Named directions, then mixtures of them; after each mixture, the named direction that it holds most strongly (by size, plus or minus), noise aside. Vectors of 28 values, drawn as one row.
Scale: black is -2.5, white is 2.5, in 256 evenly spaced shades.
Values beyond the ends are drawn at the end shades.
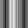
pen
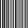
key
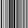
key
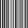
key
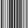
key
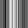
pen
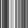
pen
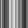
pen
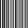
key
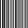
key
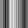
pen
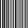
key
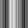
pen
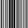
key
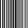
key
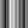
pen
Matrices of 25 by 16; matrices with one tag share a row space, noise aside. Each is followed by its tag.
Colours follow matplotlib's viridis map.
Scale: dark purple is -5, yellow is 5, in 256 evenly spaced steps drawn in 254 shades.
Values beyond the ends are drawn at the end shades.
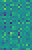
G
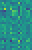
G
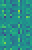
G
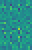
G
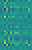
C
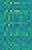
C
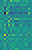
C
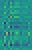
C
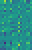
G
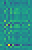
C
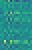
C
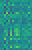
C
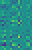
G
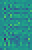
C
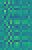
C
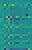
C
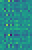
C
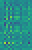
C
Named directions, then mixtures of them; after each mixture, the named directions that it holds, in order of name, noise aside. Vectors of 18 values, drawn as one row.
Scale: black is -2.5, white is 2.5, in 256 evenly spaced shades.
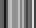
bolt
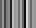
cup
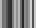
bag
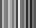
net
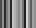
cup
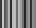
cup, net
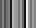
cup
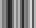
bag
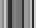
bag, bolt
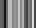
bolt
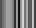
bag, net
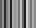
cup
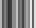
bag, net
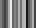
bolt, cup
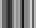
bag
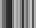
bag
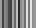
net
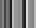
bag, cup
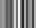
bag, net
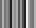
bolt, cup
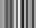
bag, net
